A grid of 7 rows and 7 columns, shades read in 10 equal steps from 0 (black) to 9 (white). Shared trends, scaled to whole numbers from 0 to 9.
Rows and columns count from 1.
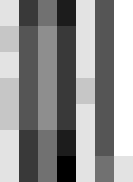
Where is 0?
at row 7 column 4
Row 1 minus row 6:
0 0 0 0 0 0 0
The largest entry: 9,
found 6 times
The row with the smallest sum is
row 7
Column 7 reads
9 9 9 9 9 9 8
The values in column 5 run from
7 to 8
